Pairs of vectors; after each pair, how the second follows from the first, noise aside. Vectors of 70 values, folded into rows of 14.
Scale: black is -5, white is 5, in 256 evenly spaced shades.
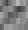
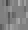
partly zeroed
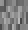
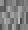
copied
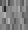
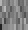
wrapped around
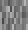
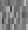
copied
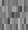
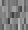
copied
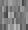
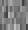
copied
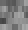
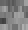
copied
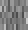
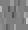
partly zeroed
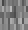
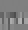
partly zeroed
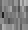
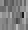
shuffled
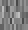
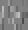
partly zeroed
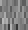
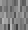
copied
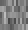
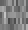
copied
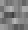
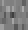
partly zeroed
